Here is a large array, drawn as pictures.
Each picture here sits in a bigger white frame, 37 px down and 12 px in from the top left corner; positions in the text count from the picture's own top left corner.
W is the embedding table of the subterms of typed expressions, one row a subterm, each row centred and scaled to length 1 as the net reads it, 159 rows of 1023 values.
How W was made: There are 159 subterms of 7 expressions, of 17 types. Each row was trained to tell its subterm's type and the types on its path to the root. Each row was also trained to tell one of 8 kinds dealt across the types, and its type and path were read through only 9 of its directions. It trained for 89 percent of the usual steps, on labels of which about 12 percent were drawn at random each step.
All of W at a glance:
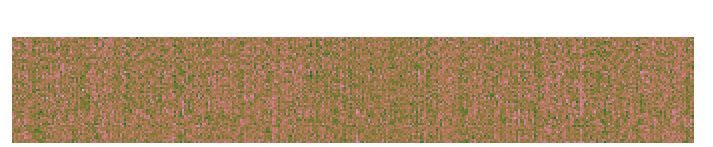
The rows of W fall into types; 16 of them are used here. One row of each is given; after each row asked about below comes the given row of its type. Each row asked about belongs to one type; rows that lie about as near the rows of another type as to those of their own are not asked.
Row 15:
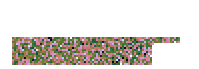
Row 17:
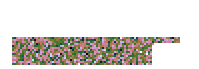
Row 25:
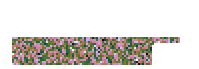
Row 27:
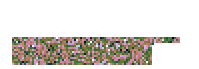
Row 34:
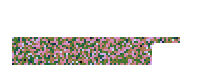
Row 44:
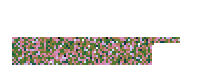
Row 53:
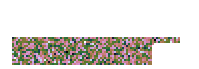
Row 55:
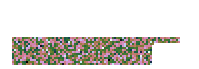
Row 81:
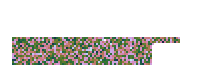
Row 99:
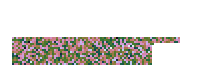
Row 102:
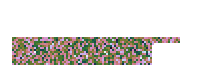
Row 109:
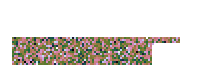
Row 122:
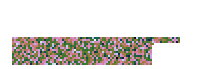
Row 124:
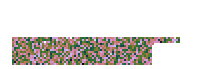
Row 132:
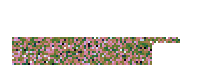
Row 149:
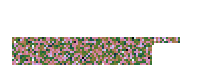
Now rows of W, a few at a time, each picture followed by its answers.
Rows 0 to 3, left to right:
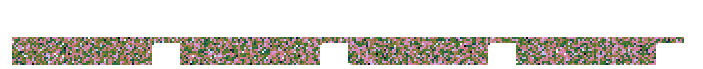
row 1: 55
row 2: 149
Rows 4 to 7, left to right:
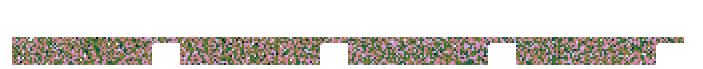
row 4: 124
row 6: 99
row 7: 53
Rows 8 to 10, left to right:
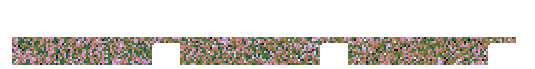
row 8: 102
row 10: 122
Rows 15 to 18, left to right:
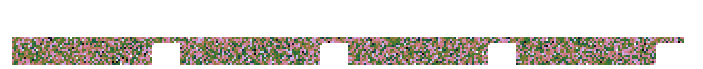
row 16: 99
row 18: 81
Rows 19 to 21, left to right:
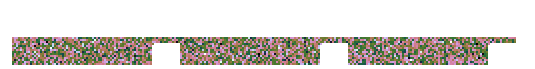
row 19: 122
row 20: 81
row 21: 102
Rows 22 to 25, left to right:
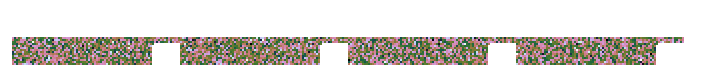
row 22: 44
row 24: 25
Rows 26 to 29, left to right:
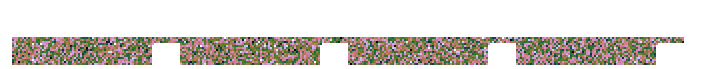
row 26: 124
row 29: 81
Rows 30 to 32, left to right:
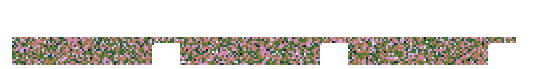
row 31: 109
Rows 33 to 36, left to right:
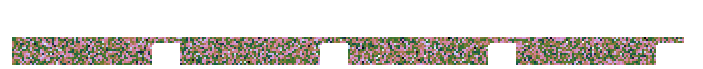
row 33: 17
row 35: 132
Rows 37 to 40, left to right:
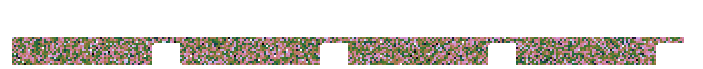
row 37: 102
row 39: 34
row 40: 99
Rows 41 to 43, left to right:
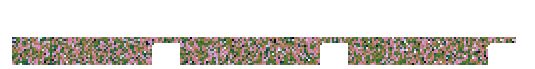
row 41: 109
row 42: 109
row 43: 149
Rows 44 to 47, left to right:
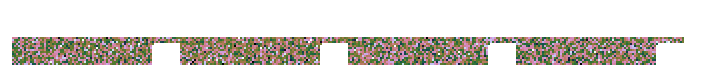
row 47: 149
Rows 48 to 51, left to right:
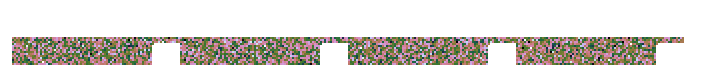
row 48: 25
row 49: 99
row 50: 17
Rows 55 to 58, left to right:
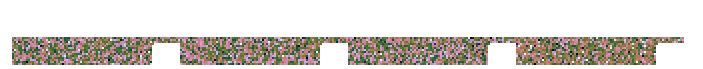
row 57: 25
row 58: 25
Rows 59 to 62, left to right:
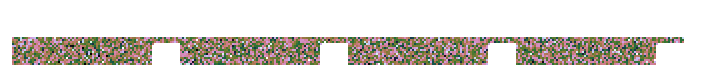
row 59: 27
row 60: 55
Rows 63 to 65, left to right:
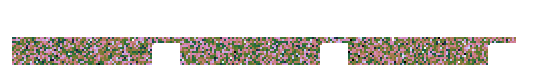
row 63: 17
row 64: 25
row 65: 44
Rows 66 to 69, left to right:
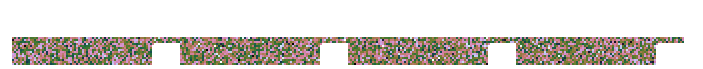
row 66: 81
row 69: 81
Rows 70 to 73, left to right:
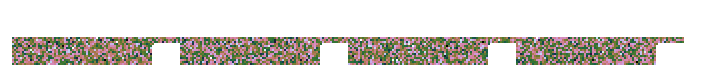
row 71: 27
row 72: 27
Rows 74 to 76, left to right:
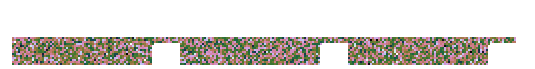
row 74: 122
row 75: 55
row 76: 17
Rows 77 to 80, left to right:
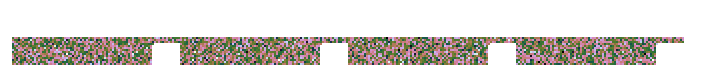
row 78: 34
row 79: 124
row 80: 102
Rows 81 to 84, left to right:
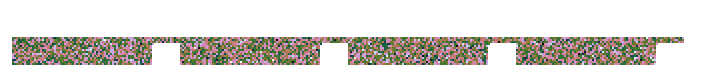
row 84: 55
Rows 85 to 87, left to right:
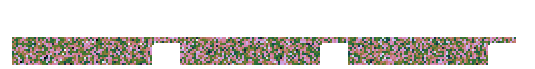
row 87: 44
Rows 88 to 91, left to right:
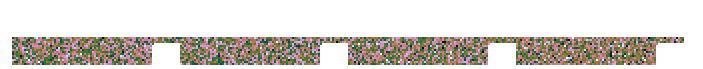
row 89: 109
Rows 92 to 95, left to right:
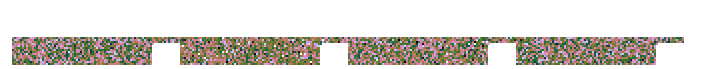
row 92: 55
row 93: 27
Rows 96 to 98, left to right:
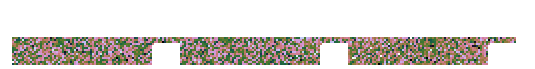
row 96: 109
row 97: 17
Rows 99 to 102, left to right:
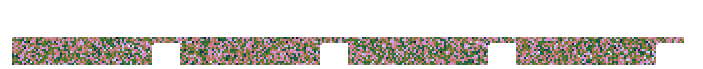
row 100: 55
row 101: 99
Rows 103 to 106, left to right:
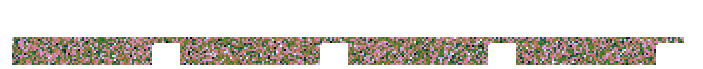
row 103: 34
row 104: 109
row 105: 109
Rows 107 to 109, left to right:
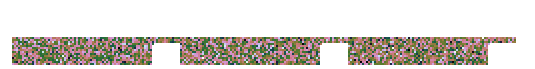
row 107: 99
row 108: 102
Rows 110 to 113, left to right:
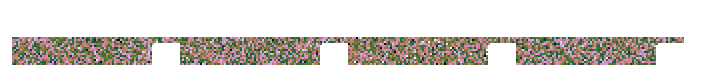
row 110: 17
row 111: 44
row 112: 102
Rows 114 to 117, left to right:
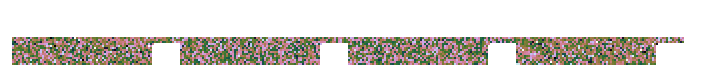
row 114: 55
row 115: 102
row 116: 149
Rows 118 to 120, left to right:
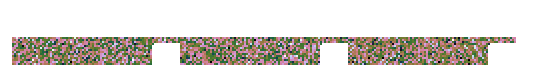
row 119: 99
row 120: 99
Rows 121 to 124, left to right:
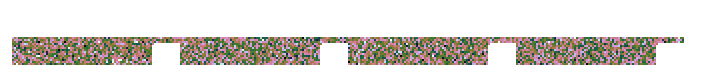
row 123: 25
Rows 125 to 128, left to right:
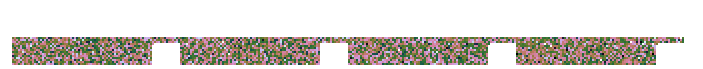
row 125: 124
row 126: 109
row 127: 25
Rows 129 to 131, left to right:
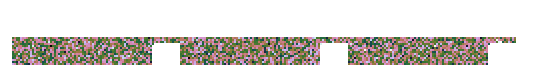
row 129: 149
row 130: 122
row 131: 149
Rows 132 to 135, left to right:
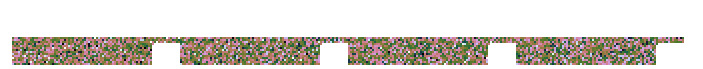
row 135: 122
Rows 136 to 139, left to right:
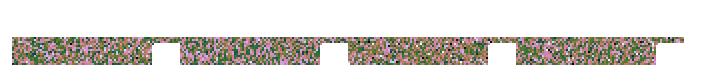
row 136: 15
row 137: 81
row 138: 53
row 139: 55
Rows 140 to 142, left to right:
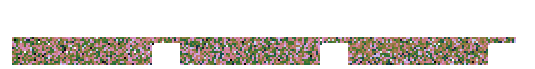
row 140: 34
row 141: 149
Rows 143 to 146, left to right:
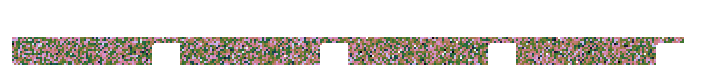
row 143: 124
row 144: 17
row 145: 132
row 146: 124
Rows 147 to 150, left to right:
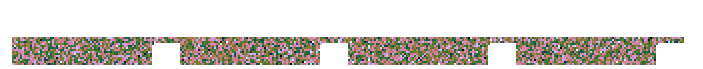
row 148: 102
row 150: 149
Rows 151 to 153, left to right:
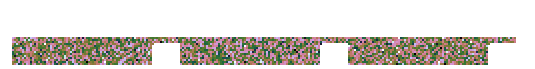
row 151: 122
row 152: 81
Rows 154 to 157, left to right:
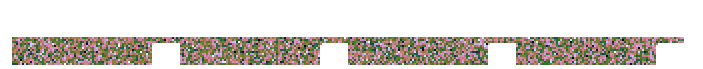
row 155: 53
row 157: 17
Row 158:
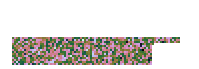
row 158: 44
